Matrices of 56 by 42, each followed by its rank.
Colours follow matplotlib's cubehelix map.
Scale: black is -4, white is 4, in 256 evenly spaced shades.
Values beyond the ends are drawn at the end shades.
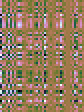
two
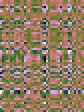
three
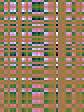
one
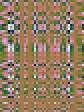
two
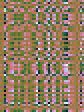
two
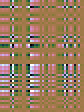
one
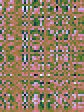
three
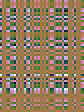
one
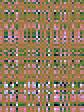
two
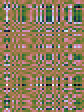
two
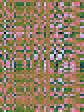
three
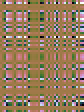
one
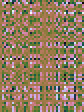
three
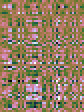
three
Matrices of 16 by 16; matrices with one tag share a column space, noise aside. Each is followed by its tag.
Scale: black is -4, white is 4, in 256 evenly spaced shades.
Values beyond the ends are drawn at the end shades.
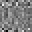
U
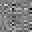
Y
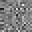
Y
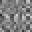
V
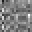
V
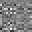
Y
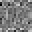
U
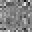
U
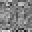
U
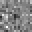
V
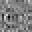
V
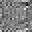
U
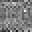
U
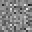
Y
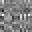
V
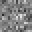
V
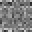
U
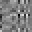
V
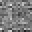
U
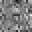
V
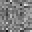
U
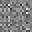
Y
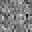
V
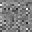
Y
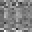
U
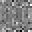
U
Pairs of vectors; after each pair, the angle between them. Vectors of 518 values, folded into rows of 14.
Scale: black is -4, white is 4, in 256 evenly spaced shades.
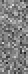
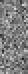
orthogonal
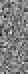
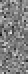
nearly parallel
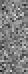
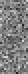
orthogonal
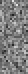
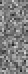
nearly parallel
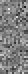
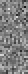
nearly parallel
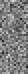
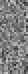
partly aligned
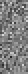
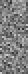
partly opposed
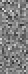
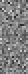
nearly parallel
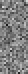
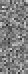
nearly parallel
